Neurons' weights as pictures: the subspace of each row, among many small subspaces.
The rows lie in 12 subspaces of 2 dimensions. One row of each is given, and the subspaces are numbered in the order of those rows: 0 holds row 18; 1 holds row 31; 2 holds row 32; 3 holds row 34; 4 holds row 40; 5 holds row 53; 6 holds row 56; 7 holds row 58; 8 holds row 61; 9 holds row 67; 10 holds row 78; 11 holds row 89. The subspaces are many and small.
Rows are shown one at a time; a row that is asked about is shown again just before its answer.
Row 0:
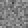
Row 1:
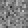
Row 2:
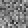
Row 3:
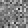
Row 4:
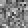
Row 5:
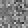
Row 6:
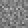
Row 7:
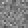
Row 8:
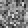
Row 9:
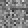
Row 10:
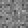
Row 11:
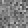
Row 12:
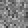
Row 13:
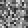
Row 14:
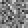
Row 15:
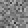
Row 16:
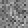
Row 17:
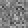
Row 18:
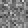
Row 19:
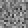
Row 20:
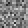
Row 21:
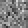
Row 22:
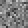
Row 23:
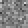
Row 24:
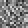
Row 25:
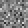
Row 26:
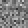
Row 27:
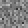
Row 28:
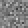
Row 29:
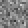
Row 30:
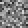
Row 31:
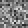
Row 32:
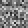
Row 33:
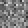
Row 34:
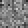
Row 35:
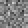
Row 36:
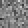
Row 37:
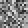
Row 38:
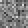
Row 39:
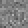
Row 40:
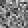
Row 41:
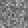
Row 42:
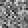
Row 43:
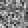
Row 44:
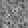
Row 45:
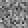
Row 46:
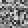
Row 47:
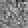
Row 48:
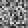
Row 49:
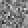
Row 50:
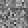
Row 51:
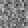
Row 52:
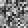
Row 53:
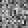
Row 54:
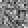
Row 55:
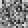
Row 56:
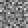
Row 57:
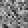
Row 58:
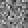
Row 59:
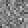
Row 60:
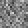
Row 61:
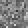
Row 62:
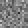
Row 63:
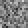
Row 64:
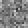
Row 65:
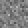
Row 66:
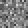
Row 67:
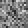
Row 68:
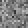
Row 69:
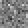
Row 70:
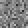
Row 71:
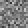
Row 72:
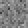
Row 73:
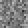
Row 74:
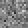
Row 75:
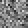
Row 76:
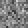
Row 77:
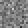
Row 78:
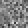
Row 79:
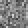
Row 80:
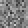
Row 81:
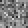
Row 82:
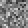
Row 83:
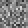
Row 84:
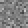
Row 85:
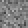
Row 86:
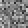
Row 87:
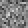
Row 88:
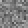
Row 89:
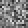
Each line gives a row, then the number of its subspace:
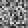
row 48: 11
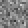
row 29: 4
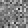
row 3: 10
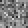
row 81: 8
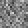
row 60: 11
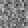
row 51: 0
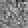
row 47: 9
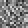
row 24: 11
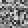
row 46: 8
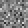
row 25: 7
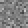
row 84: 6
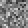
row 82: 4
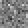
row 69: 7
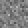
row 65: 5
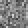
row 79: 8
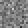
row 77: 6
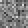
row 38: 8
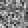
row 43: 8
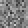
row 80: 2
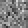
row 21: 9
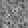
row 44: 5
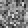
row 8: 8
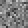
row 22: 4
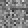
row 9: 2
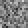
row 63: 5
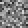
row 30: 6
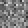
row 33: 0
